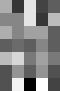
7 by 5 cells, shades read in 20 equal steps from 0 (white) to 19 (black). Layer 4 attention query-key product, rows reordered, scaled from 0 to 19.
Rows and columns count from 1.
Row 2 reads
9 9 2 15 5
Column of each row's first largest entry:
2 4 5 1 3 1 3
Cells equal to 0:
1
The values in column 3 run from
2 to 19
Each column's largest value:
13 15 19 15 14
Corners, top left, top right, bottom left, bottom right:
6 12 13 14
